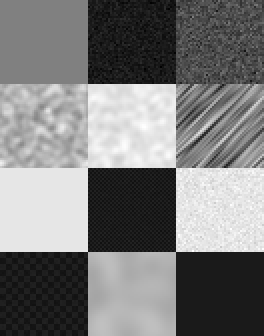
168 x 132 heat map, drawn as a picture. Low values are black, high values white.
The table splits into 4 rows of 3 panels. Panel 1,1: middling, flat. Panel 1,2: very low, fine-grained, faint in contrast. Panel 1,3: low, fine-grained. Panel 2,1: high, blotchy. Panel 2,2: very high, blotchy, faint in contrast. Panel 2,3: middling, slanting up to the right, strong in contrast. Panel 3,1: very high, flat. Panel 3,2: very low, checkered, faint in contrast. Panel 3,3: very high, fine-grained, faint in contrast. Panel 4,1: very low, checkered, faint in contrast. Panel 4,2: high, smooth, faint in contrast. Panel 4,3: very low, flat.
